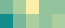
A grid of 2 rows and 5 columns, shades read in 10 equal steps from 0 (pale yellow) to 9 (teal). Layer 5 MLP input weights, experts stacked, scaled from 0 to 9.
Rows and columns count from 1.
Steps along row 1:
down down up same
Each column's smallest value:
5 3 0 4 3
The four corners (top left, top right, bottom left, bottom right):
5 4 9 3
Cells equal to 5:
2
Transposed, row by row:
5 9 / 3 5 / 0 3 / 4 4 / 4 3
